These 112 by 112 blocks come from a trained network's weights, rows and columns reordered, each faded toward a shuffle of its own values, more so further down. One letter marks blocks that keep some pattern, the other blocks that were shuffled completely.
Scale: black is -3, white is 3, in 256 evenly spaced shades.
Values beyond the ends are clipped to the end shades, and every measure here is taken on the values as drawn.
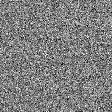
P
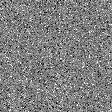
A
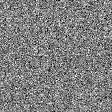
P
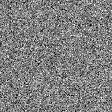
P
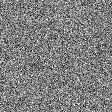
A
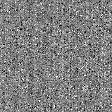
P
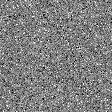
A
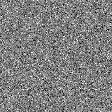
P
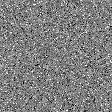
A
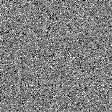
P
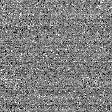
P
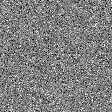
A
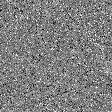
A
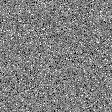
A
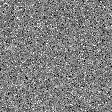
A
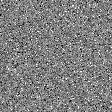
A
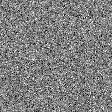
P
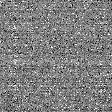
P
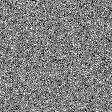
A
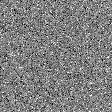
A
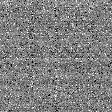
P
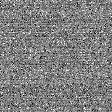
P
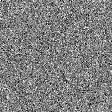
P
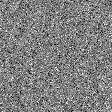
A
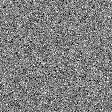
A
